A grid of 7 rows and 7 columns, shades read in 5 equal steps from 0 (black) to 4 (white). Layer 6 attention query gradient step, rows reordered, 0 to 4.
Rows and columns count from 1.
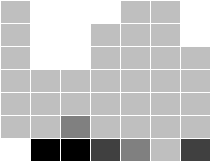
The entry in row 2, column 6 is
3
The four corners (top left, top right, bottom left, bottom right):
3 4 4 1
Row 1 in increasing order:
3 3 3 4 4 4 4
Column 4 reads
4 3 3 3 3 3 1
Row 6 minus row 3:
0 -1 -2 0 0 0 0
